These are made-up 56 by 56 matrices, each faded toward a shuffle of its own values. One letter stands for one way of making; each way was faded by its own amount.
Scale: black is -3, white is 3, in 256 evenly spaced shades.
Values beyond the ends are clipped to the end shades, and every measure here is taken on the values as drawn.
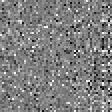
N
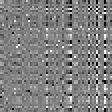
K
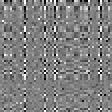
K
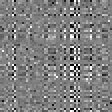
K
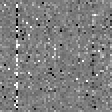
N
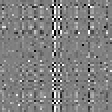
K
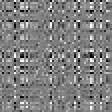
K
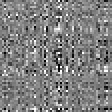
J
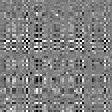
K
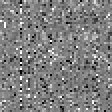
N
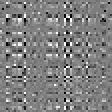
K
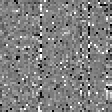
N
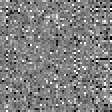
N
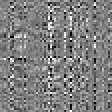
J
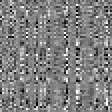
J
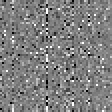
N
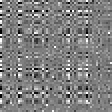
K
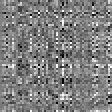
J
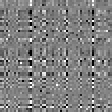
K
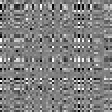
K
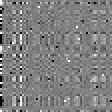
K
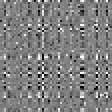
K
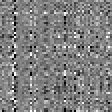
J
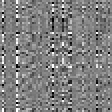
J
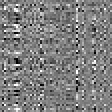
J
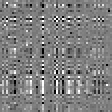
K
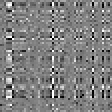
K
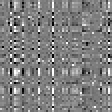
K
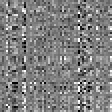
J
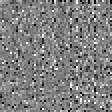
N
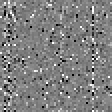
N
